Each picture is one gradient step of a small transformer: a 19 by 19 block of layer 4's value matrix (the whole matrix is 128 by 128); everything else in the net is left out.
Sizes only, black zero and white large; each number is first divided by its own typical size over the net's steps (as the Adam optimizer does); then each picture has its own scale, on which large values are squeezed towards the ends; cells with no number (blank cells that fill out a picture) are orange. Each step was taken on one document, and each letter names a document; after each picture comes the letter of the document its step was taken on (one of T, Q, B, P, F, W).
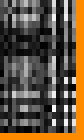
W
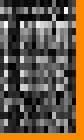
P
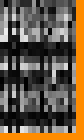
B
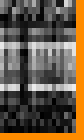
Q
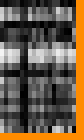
Q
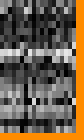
Q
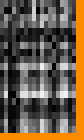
B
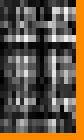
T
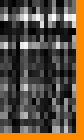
P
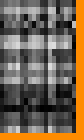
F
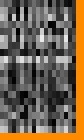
T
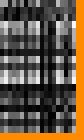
P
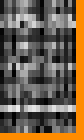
F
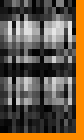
T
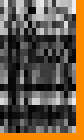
B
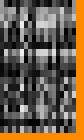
B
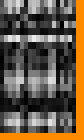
F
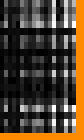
W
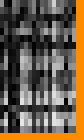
B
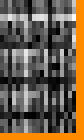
T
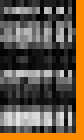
T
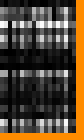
P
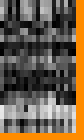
Q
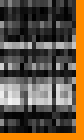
Q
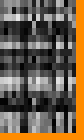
Q
